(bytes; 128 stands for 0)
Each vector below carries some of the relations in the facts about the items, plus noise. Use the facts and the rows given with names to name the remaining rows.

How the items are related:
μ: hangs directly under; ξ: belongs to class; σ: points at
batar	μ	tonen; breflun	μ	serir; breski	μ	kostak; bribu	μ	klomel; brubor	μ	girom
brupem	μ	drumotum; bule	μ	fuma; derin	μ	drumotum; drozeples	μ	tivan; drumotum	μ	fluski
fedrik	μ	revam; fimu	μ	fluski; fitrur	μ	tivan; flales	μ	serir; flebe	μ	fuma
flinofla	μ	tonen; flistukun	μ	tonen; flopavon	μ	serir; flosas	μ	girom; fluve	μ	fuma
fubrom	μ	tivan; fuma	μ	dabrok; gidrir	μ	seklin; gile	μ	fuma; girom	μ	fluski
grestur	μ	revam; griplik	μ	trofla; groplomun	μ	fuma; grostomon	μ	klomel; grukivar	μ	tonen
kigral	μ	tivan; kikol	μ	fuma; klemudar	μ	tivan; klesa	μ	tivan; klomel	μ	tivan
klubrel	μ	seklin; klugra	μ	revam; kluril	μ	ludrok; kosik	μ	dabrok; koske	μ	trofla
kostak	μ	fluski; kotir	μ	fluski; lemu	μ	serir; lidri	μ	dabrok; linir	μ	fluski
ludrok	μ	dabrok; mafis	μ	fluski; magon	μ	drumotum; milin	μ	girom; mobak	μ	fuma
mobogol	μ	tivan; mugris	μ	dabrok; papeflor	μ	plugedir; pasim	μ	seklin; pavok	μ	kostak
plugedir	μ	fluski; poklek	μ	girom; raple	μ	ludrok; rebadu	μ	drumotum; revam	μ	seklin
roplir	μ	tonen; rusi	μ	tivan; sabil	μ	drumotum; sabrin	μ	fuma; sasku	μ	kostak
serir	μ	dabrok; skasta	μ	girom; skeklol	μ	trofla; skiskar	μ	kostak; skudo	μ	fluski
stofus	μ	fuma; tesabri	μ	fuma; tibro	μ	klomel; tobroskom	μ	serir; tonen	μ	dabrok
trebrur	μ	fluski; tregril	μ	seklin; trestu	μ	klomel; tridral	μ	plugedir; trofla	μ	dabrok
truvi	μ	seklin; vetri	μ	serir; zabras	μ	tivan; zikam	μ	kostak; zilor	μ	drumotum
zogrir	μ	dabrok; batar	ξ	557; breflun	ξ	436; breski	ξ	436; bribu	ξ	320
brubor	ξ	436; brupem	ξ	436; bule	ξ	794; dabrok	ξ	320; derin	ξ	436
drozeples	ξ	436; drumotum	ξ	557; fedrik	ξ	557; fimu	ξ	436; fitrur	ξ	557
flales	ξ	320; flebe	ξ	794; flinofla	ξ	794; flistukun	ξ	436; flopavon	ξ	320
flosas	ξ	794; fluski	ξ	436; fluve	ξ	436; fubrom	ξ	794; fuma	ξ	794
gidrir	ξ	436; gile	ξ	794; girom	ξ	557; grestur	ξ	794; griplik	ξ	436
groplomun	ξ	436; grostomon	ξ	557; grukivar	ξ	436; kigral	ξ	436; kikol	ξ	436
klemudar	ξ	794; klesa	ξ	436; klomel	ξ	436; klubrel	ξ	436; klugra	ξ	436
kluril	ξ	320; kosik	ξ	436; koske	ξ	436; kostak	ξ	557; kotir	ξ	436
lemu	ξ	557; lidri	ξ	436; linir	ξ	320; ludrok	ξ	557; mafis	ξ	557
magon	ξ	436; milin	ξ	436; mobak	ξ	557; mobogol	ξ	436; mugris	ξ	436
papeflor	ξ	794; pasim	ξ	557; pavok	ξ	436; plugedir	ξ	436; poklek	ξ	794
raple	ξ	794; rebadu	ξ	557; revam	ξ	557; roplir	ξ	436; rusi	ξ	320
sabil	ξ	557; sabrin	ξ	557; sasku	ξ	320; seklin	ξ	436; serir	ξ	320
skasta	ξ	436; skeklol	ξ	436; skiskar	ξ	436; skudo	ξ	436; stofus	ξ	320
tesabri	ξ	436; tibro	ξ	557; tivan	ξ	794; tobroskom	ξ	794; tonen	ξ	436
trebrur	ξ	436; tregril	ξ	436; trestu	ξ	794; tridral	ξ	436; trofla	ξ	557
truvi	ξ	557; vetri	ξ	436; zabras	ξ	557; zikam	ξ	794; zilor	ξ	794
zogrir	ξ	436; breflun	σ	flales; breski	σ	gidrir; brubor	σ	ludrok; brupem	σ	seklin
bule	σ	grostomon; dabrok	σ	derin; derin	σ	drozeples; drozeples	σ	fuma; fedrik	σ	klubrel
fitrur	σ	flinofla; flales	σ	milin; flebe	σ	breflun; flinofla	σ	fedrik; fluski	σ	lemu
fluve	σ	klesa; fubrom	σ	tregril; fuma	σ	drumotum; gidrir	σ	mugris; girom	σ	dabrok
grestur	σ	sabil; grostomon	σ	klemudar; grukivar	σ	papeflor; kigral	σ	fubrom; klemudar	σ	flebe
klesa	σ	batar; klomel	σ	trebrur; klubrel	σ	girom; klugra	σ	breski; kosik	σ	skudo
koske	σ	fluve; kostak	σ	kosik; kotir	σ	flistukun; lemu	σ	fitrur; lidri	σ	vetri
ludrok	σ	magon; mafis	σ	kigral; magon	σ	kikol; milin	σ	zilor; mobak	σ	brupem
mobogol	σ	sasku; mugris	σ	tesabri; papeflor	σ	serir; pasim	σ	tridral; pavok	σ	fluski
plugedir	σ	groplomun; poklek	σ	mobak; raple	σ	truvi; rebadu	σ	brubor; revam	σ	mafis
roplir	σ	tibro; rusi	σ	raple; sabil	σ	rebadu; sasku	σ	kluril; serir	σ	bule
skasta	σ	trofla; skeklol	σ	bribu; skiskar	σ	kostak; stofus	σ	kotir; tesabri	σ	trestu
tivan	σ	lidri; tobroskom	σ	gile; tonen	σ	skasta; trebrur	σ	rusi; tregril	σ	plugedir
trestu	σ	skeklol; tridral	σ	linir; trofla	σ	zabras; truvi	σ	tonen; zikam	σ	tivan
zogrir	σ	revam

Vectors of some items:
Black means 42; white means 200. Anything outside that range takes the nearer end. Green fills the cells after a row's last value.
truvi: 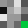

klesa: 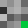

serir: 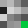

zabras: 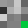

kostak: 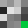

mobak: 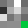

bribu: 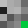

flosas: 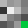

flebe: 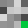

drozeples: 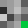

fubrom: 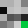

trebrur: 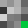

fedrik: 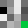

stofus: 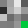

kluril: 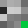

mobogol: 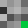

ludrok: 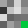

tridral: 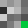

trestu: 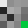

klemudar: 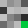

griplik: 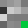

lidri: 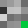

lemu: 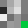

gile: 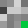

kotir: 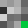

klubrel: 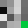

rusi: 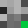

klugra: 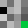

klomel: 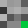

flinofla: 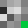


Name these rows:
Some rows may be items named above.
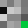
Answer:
seklin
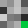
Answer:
grostomon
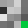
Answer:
drumotum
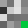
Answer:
ludrok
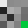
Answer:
trestu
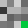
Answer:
magon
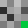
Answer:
tesabri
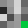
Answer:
fitrur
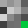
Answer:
skasta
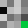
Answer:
grestur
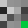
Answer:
breski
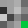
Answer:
drozeples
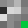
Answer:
batar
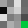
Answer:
pasim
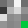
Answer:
sabrin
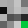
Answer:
kigral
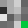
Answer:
derin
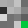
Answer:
brupem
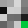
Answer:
mafis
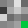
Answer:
fluve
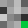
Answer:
grostomon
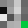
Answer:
klubrel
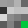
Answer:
raple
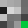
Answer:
sasku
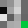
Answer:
klubrel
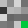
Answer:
magon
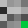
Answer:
tivan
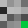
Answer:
tivan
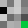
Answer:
grestur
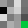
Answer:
pasim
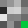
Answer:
trofla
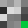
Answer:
kostak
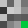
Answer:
brubor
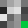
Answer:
girom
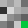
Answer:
zilor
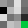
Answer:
revam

